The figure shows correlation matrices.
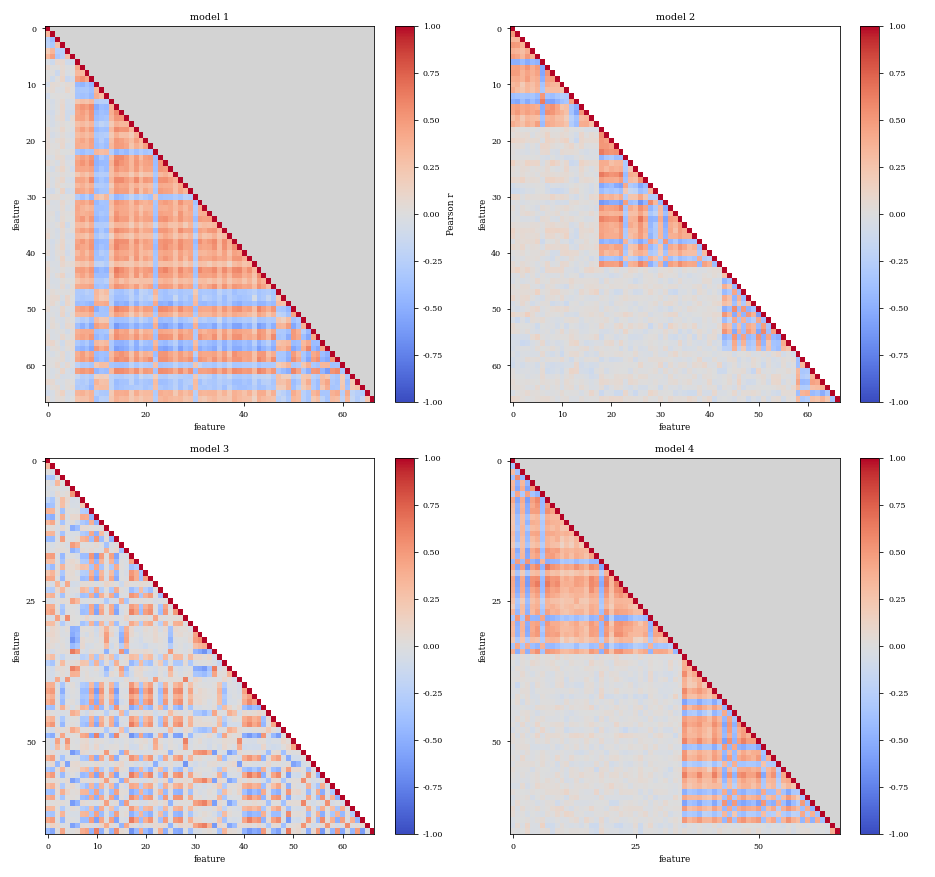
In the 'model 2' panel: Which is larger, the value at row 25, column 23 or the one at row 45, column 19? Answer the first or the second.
the second
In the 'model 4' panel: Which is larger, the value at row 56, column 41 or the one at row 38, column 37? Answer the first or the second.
the first
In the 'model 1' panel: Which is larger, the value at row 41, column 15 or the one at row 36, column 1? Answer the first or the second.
the first
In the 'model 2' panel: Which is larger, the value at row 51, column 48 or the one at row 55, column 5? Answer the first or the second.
the first
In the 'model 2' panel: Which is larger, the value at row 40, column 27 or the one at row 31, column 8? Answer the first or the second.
the first
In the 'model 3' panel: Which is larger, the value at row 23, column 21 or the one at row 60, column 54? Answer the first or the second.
the second
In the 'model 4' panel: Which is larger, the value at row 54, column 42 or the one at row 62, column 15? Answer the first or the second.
the second
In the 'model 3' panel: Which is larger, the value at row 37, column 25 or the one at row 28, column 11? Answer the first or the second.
the first
